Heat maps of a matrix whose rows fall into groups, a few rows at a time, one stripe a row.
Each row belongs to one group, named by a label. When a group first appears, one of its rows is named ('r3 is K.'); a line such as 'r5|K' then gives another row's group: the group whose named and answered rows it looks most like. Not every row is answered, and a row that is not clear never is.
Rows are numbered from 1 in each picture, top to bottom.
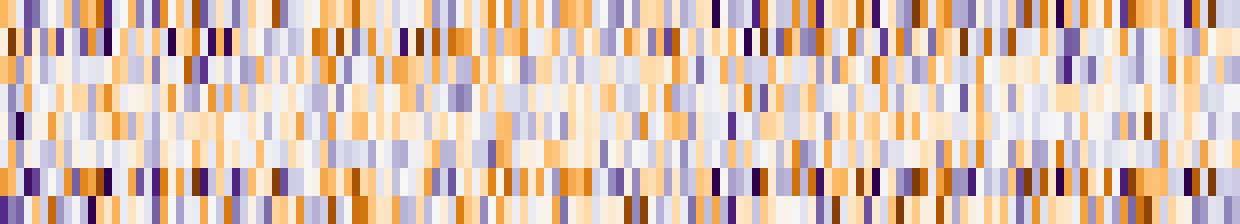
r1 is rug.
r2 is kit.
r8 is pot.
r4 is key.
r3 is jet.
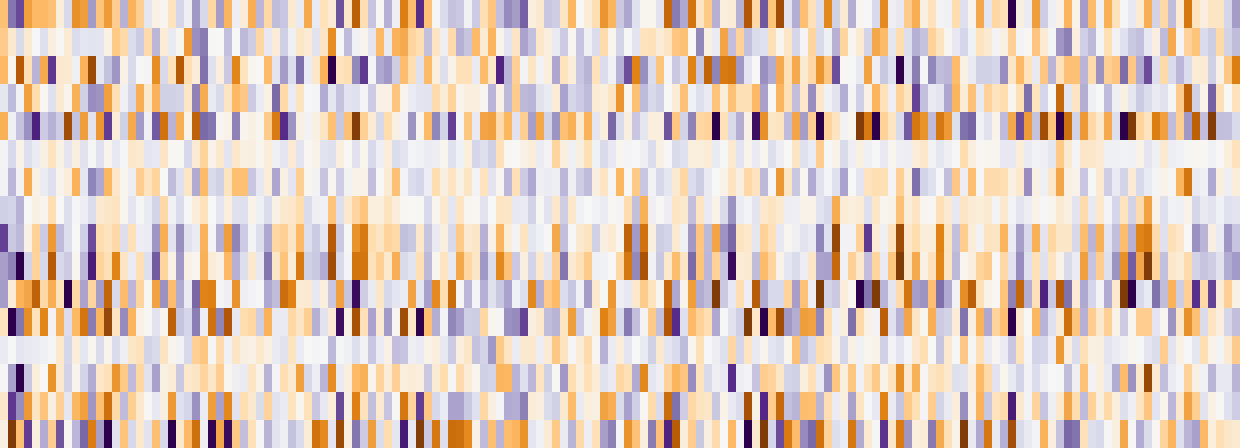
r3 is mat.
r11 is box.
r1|key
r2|jet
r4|box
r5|rug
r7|box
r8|pot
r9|pot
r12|key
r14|pot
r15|key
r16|kit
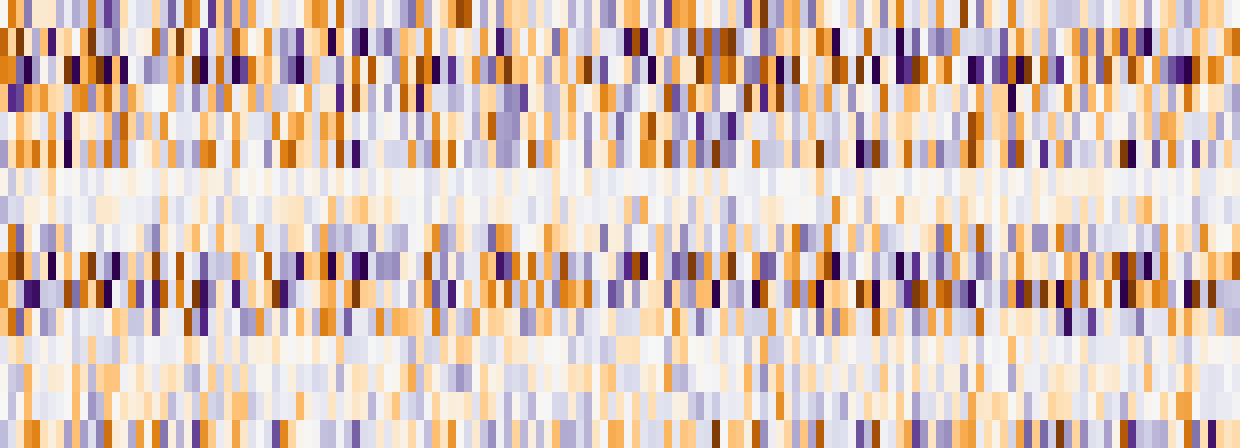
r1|kit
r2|mat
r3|rug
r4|key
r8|pot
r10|mat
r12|jet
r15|box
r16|box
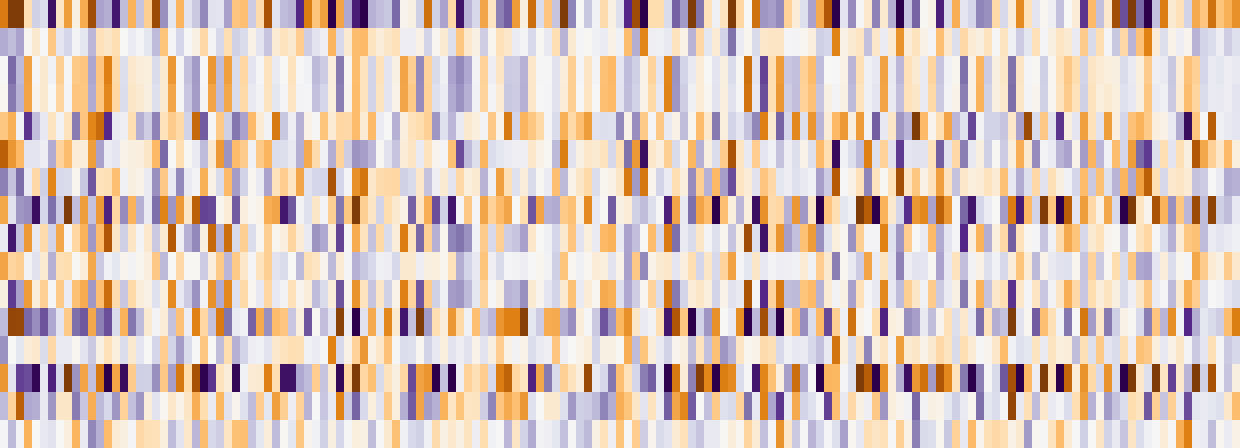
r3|key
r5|rug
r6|mat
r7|pot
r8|rug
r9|key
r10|mat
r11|key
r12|kit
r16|box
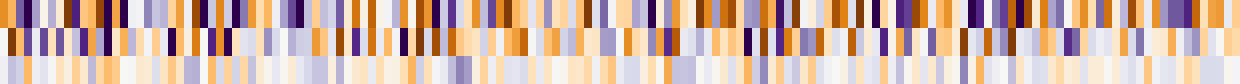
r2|kit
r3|key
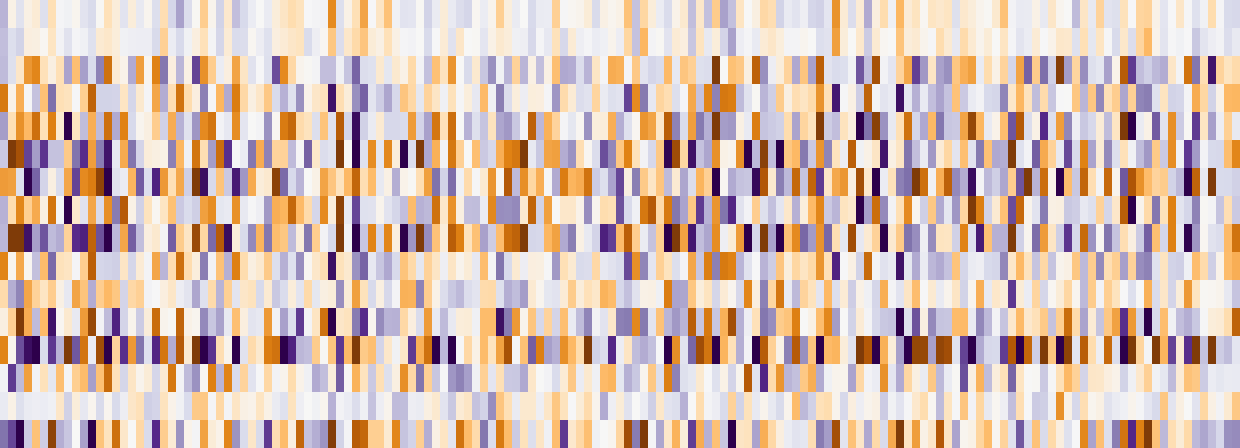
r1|pot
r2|pot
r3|box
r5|box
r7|rug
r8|box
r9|kit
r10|mat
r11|key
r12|mat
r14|key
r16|pot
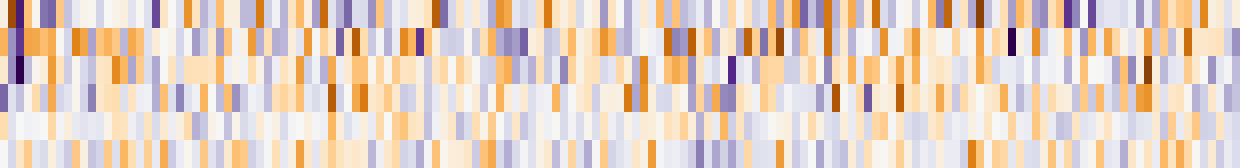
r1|jet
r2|key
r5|jet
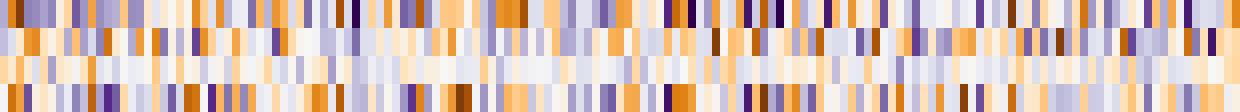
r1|kit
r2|box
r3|mat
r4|kit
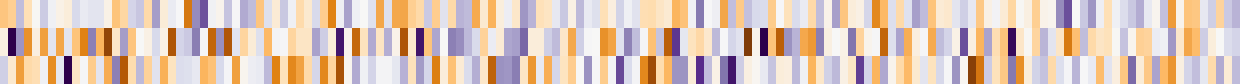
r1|jet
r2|key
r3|box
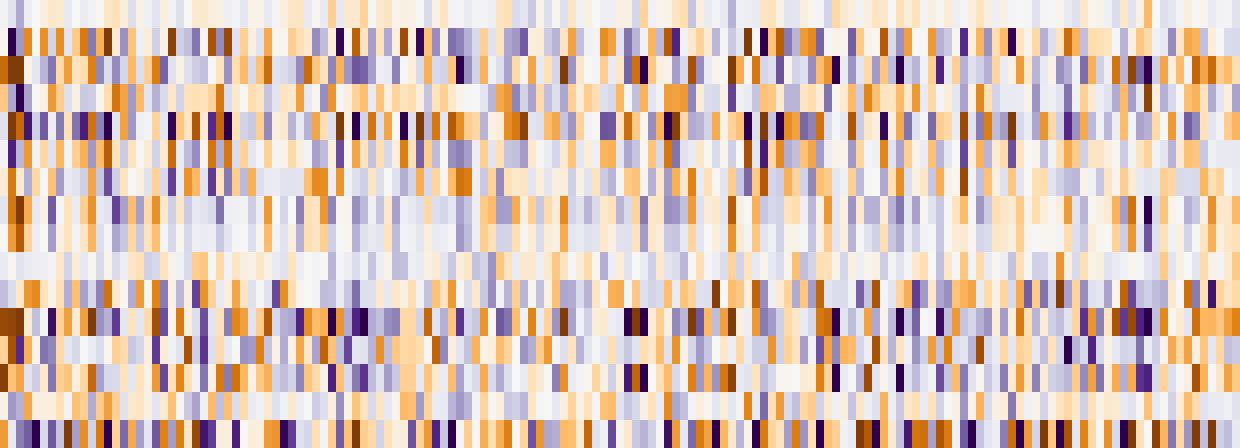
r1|pot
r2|key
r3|mat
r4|pot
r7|kit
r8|mat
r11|box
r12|mat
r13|jet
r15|key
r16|rug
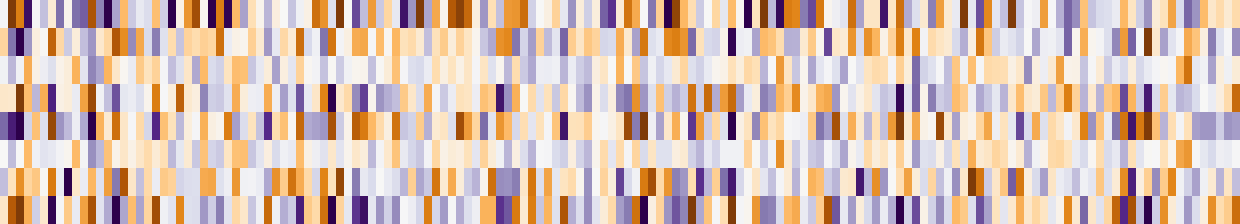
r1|kit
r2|pot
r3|box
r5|pot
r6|box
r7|box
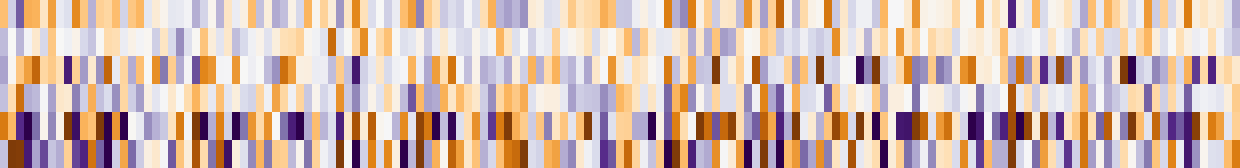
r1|key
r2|pot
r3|box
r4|kit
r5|rug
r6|kit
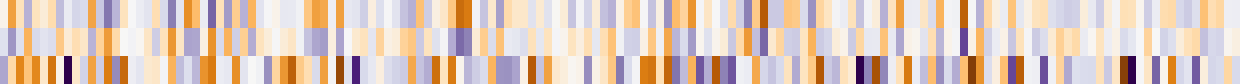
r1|kit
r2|key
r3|box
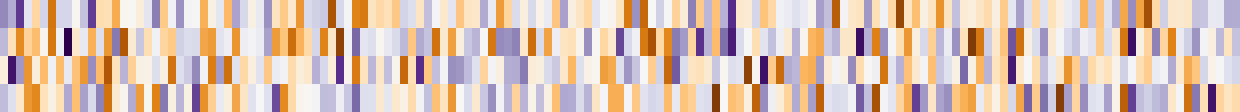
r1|pot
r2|box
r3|key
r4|box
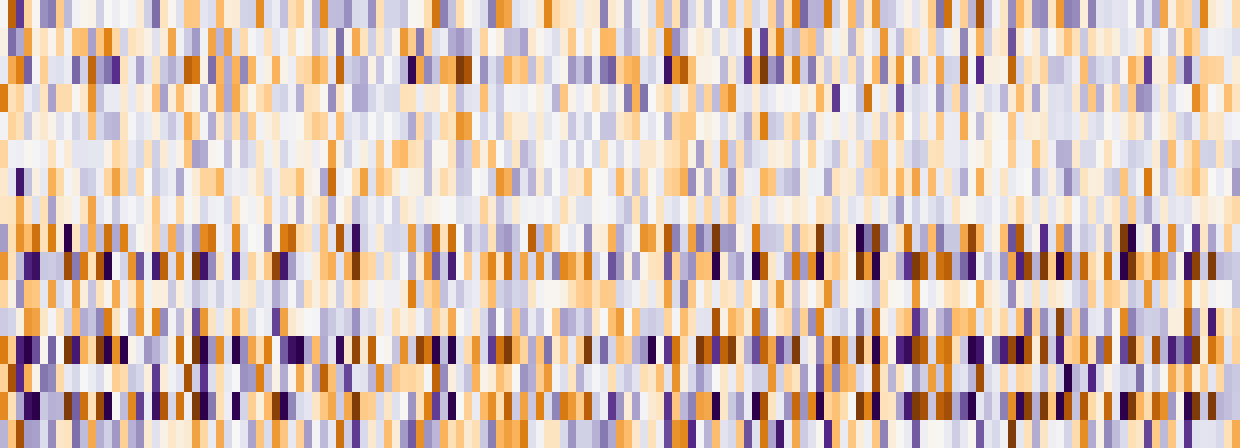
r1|jet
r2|key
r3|kit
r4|mat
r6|jet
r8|mat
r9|box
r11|key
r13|rug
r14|jet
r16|kit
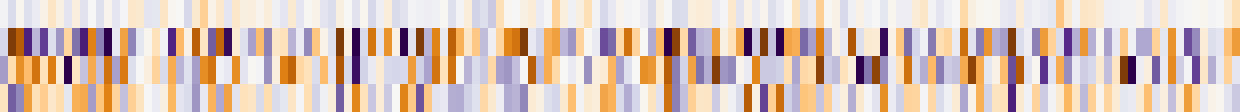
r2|kit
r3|box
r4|key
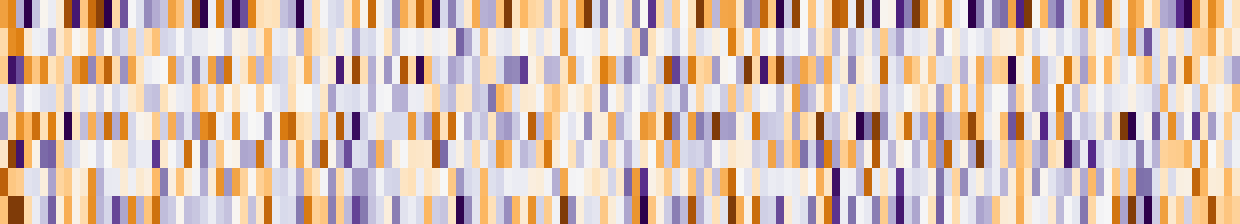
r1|rug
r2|mat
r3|key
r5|box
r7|mat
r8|mat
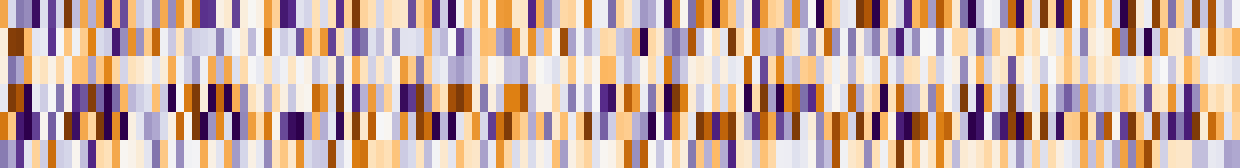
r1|rug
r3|key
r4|kit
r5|rug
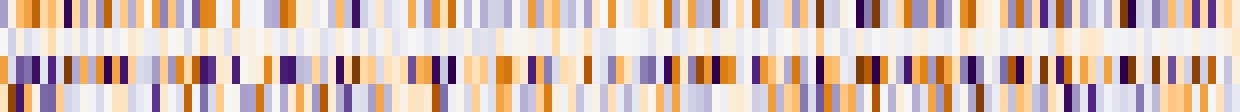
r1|box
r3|rug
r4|jet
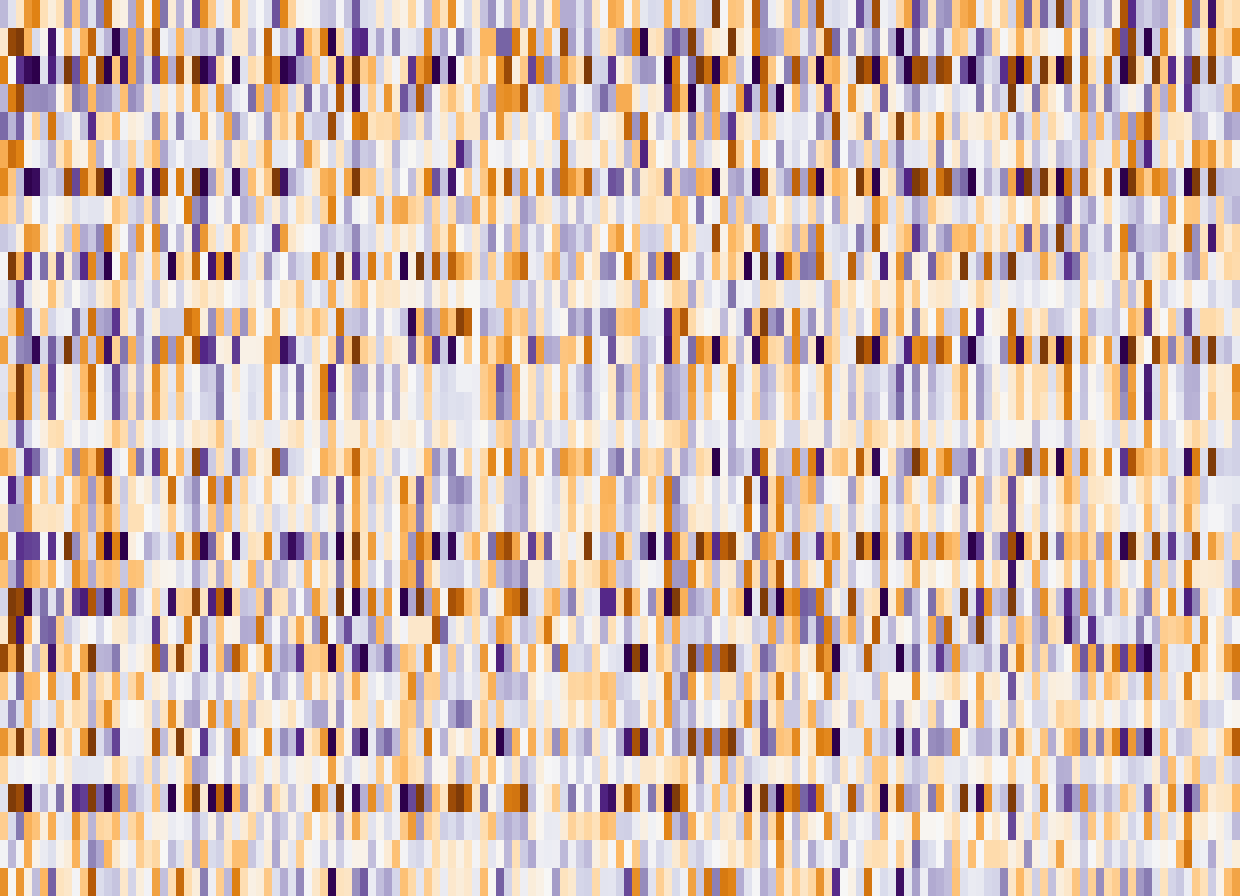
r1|box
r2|mat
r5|pot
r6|mat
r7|rug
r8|jet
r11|pot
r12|kit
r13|rug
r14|mat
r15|mat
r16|pot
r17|rug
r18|key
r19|key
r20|rug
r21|key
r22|kit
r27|mat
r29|kit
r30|key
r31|box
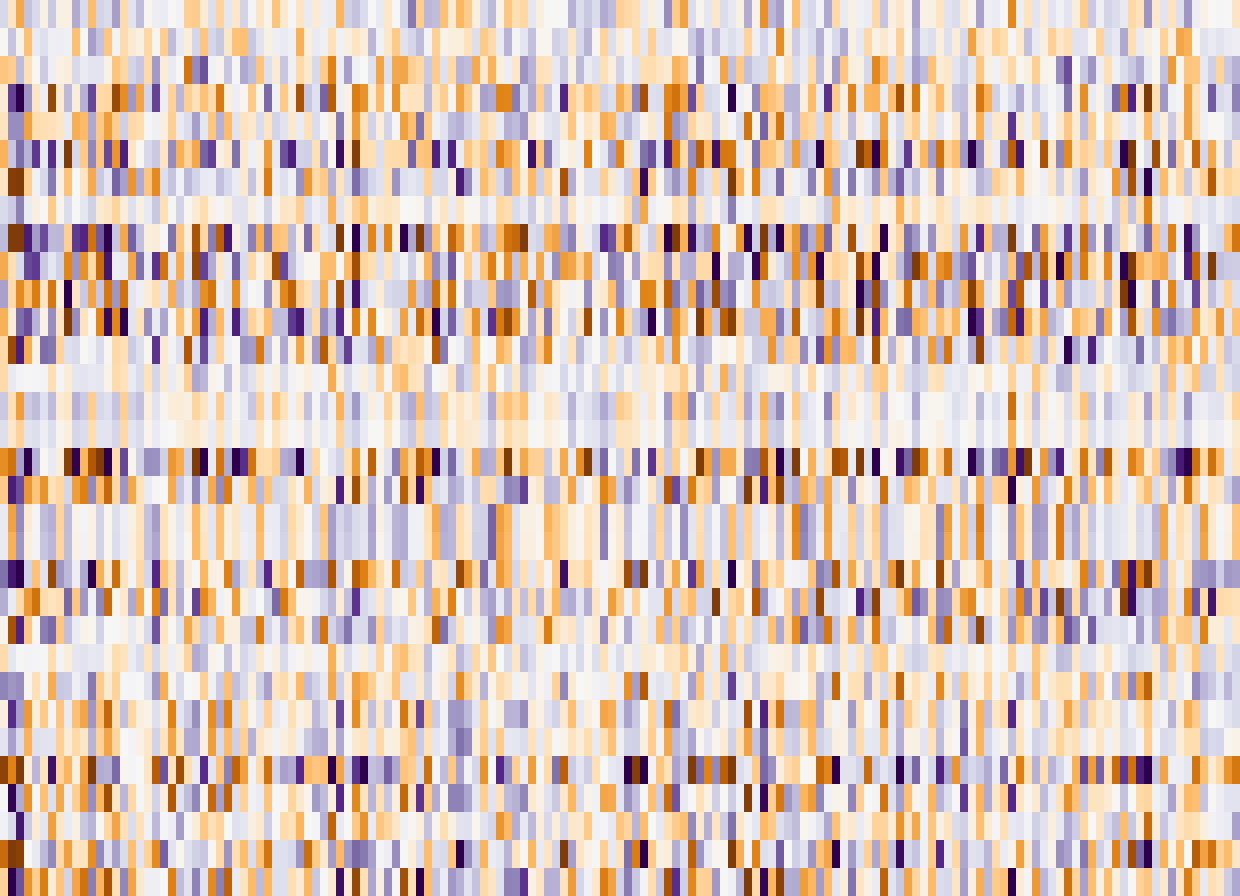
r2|box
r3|jet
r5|key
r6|rug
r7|mat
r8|pot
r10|rug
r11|box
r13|jet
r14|jet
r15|kit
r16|kit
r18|key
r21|pot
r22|box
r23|jet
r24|jet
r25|pot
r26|key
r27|key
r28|mat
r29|key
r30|pot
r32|key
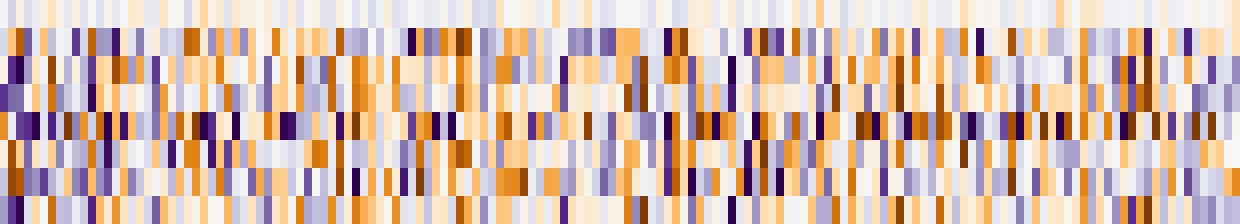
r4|pot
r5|rug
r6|kit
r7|kit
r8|pot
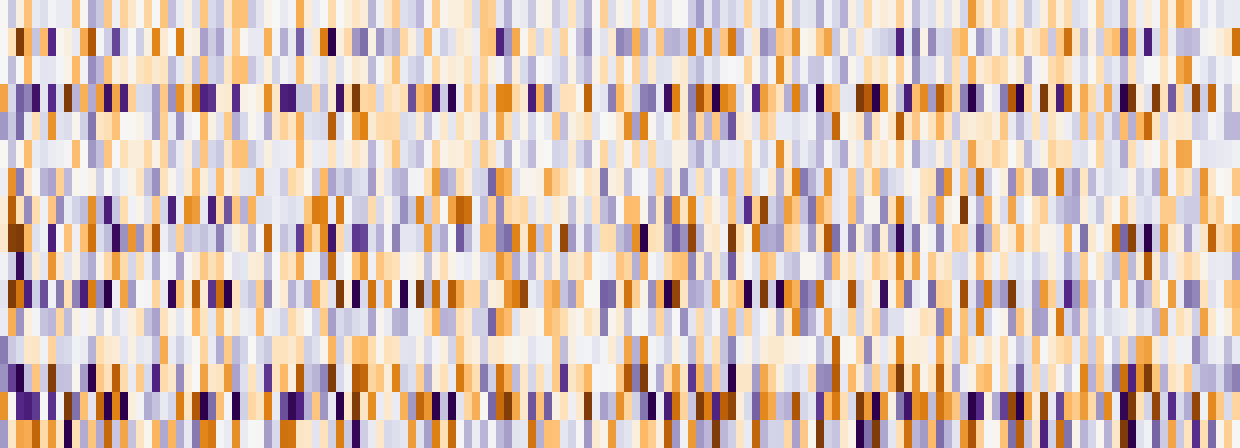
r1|box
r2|mat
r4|rug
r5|pot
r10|pot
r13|pot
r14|pot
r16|box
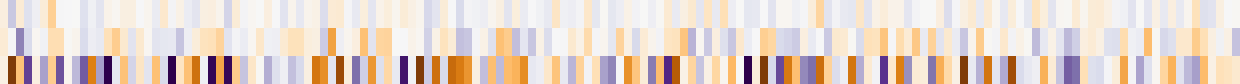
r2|pot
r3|kit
